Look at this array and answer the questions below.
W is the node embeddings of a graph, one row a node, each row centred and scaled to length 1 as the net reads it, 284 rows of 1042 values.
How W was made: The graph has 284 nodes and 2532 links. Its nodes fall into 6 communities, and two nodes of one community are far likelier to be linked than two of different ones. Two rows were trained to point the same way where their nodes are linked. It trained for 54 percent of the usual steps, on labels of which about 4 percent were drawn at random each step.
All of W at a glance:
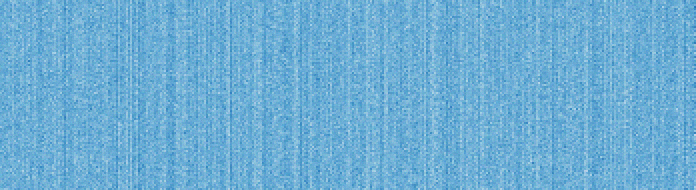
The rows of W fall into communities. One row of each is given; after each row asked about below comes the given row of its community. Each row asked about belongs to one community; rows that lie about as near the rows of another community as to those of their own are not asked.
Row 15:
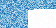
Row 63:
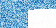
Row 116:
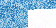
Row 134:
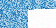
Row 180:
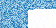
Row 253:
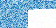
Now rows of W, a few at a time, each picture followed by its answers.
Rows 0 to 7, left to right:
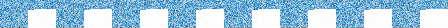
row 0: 134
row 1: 180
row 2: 180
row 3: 180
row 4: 134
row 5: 15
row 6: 15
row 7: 63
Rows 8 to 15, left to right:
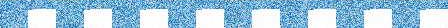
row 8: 134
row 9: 180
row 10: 134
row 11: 15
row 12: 116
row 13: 63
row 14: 63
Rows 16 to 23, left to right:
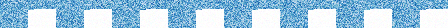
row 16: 253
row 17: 253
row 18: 15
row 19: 116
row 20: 134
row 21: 180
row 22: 63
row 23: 116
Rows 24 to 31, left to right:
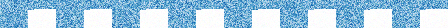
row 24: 15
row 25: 134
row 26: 15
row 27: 180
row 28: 253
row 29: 134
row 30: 134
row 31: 63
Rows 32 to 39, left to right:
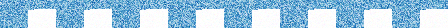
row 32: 134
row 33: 253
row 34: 253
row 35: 180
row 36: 134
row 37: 15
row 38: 180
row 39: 15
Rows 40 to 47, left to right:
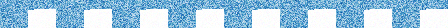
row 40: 63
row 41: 180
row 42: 134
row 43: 15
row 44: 134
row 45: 253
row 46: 253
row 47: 15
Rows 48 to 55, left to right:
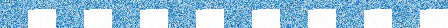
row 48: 253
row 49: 134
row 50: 180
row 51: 116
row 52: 253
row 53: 63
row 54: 134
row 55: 116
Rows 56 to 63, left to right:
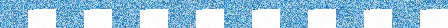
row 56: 253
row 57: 134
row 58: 116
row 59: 180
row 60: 253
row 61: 253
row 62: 134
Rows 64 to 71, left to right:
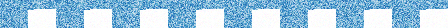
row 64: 116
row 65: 63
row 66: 63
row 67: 180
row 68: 134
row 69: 180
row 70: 134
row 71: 116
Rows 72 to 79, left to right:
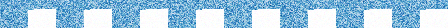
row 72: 15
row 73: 116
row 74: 180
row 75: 253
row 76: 116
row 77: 116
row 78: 180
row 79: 134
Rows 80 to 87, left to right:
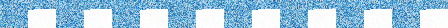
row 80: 180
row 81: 134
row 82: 15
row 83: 116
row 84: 116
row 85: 180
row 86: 134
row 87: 63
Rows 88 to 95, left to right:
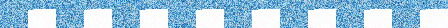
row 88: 180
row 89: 134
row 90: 116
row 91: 15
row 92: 116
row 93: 63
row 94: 63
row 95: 253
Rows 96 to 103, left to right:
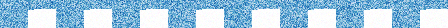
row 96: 253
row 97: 116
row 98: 15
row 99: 63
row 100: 134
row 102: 134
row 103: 180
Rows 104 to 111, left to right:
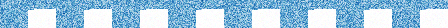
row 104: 15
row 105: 253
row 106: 15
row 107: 180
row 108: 63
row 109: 63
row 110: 134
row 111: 253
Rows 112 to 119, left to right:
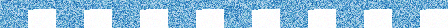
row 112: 180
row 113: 253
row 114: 253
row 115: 63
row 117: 63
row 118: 116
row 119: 253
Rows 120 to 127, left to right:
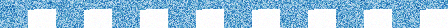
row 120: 116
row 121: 180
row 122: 116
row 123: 134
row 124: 253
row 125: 253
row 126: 116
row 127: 15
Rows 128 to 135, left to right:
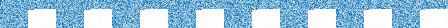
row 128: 15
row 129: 253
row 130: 63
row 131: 63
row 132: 180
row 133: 253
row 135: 134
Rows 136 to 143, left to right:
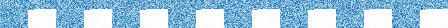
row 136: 116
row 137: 253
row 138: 63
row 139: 15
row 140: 15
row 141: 63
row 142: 134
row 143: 180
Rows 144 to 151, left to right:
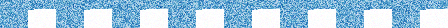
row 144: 134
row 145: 180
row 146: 63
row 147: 134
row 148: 180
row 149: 253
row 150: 116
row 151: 116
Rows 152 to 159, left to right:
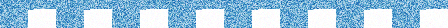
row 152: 15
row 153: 15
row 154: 63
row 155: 63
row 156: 180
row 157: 15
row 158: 134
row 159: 134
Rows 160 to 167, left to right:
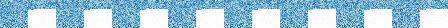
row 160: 116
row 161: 253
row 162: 15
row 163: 15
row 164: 15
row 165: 180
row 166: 63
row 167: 15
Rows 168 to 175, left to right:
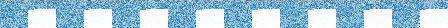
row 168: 63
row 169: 134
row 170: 15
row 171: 253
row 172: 63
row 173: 134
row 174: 116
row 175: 116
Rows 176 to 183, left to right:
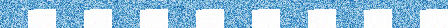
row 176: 180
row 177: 180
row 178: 180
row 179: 116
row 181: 63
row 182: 15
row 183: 134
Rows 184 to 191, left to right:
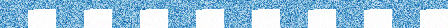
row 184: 180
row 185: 15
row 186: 116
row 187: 116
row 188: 63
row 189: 15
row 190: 15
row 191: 253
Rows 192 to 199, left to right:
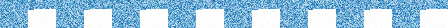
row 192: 134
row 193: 180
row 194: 253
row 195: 134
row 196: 15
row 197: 134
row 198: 134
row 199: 134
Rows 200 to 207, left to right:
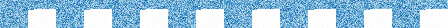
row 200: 63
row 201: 15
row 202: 180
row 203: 116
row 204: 180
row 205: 116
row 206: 253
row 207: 134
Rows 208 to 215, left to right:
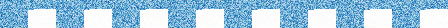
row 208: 134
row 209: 253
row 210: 116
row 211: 253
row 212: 180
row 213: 253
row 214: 180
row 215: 134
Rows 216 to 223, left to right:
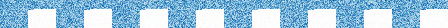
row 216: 253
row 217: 63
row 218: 116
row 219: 253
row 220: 253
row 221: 63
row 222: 116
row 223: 134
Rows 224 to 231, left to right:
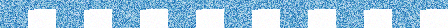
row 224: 15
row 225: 180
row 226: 63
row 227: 253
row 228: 63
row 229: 134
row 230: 15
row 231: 134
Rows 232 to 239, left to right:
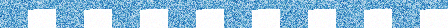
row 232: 116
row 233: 15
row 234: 134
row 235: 253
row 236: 134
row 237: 253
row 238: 134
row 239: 116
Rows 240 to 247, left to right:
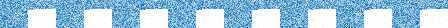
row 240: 180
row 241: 134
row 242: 116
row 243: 134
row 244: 116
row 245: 134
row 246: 116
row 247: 180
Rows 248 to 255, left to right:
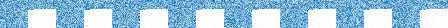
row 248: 15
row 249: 253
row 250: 180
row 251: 15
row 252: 253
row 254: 116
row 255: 116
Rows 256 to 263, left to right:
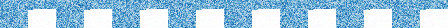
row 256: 116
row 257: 116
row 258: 15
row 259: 180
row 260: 15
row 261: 180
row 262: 116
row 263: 180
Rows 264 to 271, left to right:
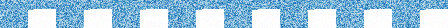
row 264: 253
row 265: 134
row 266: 63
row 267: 116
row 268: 180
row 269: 63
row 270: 63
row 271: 15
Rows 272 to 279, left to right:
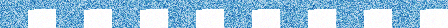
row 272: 134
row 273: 134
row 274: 180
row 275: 116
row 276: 134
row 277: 116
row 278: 15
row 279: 134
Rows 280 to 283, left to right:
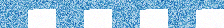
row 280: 253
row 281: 116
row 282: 116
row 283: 15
